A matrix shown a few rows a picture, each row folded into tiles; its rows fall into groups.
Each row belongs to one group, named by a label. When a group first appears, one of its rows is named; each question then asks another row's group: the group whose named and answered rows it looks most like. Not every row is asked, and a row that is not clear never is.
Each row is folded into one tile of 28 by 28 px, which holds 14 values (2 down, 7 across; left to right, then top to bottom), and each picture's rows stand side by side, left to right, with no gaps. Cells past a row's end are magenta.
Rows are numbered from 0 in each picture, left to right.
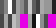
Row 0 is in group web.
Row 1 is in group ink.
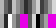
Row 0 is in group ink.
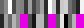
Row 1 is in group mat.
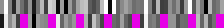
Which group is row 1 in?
mat
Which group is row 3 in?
ink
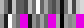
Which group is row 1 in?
web
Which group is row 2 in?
mat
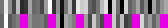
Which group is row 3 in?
ink
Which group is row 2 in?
mat
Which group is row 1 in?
ink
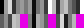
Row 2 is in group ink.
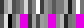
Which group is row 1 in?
web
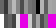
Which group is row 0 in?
mat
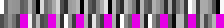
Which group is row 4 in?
ink
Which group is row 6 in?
mat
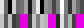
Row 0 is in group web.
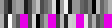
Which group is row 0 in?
ink
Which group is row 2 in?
web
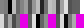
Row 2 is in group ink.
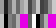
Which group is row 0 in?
mat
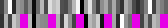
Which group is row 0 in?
web
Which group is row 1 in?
mat
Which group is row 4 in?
ink
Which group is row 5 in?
web
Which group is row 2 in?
ink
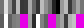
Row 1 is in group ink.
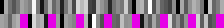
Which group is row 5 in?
web
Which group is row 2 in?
mat
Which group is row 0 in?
web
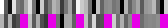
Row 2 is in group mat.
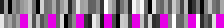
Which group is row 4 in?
mat
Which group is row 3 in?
mat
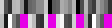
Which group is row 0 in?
ink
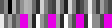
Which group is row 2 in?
ink
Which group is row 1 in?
ink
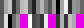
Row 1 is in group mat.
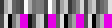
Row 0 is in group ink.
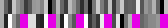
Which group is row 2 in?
ink
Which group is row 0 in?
ink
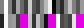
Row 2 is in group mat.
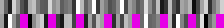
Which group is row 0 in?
ink
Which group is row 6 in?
ink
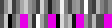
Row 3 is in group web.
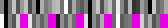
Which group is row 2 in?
web
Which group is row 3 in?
mat
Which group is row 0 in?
mat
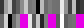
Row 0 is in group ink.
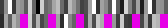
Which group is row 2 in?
ink
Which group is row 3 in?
web
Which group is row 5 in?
web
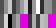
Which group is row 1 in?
web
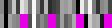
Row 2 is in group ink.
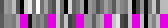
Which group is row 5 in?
mat
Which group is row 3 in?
web
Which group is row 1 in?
web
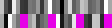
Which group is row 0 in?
ink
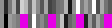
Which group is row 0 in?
mat
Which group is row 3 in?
web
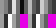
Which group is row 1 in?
ink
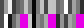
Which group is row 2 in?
web
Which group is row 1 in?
mat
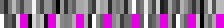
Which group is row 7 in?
mat
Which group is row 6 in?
ink
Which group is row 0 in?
mat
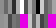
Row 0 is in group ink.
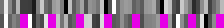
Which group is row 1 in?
mat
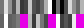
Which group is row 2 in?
mat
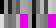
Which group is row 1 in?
mat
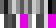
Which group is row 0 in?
mat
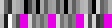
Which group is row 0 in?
ink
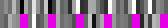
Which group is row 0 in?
ink
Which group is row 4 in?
ink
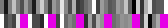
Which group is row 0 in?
mat
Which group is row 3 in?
web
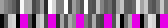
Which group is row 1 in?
mat
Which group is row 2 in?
web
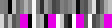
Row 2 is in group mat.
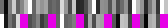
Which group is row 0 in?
mat
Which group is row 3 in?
web
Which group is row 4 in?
mat
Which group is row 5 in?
mat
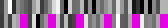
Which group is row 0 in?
web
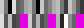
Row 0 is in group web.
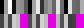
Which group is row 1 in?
web
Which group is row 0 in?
web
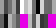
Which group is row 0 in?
mat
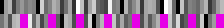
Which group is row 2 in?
mat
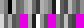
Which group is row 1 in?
ink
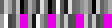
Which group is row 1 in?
ink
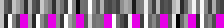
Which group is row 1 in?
ink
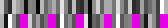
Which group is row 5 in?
mat
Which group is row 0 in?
ink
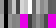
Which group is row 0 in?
mat
